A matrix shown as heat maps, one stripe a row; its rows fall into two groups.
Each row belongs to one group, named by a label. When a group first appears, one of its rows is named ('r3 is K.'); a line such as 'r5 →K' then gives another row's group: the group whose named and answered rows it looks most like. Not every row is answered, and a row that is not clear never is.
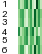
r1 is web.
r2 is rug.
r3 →rug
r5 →web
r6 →rug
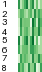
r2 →rug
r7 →web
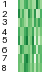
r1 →web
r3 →rug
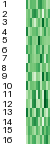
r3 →rug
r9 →rug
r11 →web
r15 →rug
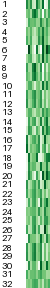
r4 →rug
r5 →rug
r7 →rug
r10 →rug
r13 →rug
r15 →rug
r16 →web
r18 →rug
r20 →rug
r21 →web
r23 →web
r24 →web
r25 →web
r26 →web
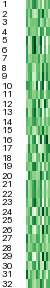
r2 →rug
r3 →web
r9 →rug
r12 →web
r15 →rug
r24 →rug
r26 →rug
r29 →rug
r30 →web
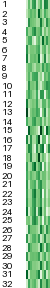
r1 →web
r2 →web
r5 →rug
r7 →web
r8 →rug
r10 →rug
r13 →web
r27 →web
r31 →web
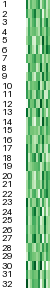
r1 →web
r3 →web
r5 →rug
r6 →rug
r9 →rug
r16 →rug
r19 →web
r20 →rug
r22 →web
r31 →web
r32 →web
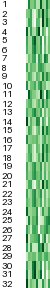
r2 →rug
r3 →rug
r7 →web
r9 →rug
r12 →rug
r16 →web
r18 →rug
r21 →rug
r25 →rug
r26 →web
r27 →web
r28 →rug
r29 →web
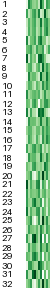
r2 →web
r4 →web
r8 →rug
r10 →rug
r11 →web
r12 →web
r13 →rug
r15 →rug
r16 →rug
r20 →rug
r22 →web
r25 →rug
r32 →rug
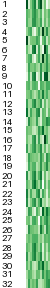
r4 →rug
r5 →web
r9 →web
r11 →rug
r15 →rug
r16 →web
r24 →rug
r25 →web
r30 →rug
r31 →rug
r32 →rug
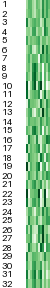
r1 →rug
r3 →web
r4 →web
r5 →web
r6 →rug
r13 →rug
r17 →web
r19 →web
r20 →rug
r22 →web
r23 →web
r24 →rug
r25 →rug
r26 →rug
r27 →rug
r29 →web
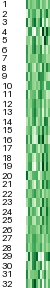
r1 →web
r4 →rug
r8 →rug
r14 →web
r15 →rug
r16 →rug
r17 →web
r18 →rug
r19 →rug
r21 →rug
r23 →rug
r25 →rug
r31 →web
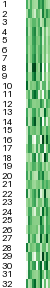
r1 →rug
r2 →rug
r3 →web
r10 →web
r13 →web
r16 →rug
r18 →web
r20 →rug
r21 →rug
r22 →web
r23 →web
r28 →web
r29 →rug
